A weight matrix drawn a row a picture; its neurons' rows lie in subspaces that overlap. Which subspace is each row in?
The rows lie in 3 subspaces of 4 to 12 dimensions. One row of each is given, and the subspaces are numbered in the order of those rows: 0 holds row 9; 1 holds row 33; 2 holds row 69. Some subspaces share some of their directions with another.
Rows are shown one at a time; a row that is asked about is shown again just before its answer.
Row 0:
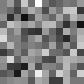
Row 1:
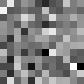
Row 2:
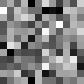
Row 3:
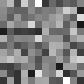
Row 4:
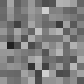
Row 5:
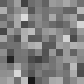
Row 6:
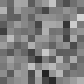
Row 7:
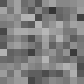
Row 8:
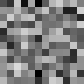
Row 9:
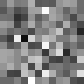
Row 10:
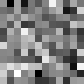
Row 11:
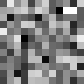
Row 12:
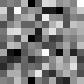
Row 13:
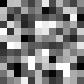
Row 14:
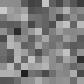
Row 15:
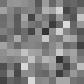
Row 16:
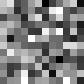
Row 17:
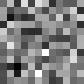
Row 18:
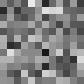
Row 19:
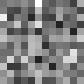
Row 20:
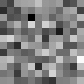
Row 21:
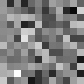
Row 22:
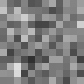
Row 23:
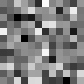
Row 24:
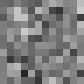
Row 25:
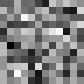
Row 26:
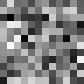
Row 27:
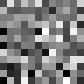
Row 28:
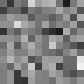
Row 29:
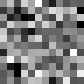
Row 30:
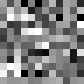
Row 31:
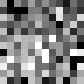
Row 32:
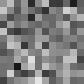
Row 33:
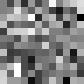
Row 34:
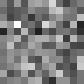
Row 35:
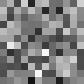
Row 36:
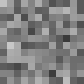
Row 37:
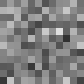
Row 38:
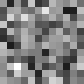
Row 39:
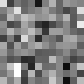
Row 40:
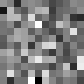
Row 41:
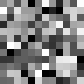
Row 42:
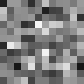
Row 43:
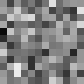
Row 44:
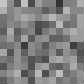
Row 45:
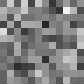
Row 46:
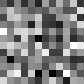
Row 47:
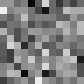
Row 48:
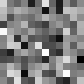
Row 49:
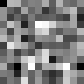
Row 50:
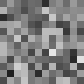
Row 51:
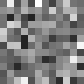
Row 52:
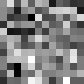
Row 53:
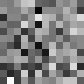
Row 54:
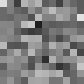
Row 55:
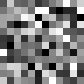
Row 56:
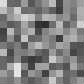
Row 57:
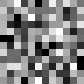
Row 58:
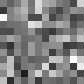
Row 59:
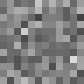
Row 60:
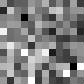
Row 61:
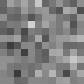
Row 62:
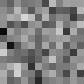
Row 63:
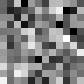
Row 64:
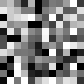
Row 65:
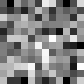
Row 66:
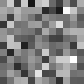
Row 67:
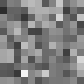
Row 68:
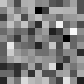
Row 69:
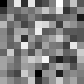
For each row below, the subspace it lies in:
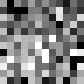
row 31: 0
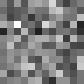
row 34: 0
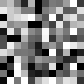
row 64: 0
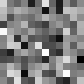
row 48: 2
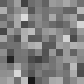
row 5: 0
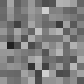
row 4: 0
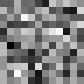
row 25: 0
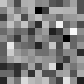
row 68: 0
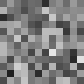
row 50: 0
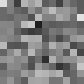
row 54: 2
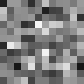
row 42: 2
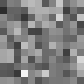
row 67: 1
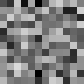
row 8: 2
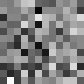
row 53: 0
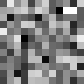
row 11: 0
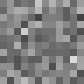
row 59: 0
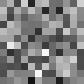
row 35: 1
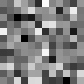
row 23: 0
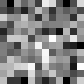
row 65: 0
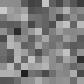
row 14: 1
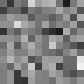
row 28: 0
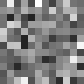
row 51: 0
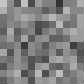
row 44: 2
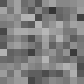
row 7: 2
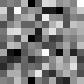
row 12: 1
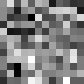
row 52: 1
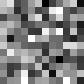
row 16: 0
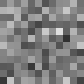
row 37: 0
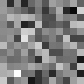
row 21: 0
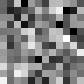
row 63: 0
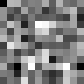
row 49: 2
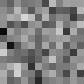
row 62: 0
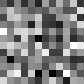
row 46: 0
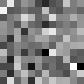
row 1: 0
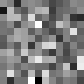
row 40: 0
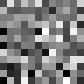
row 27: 2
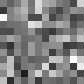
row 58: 0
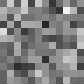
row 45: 0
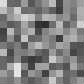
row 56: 2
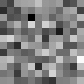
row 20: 0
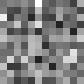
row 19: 0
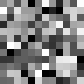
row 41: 1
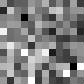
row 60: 0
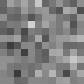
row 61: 0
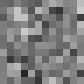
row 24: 0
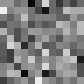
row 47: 1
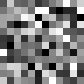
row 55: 0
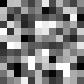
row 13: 2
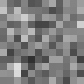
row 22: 2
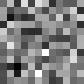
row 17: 1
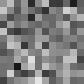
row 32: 1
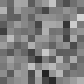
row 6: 0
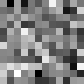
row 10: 0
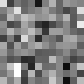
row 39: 2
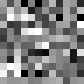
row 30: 1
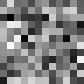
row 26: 0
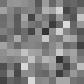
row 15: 1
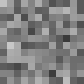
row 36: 0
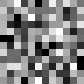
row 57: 0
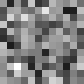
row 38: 2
